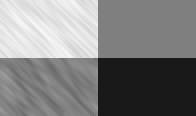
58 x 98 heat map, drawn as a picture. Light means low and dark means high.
The table splits into 2 rows of 2 panels. Panel 1,1: very low, slanting down to the right, faint in contrast. Panel 1,2: middling, flat. Panel 2,1: middling, slanting down to the right, faint in contrast. Panel 2,2: very high, flat.
